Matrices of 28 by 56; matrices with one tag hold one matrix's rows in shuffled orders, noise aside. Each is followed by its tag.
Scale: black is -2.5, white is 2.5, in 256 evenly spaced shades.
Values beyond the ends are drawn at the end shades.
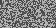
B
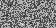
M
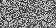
B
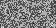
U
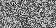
B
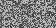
B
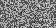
U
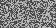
U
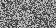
M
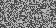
U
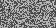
U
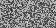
M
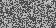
B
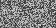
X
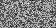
U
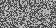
U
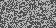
U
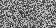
B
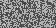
B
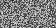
X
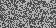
U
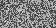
U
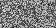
B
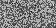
B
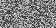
M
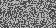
X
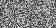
U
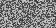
B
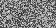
B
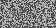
B
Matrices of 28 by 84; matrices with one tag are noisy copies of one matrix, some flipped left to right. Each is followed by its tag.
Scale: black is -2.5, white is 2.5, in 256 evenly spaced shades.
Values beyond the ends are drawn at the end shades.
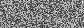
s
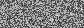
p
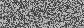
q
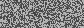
q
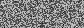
s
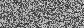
q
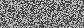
s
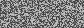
p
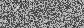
q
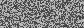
q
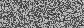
q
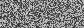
q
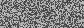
q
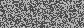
s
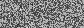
q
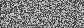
p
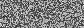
q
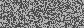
q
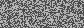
p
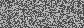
p
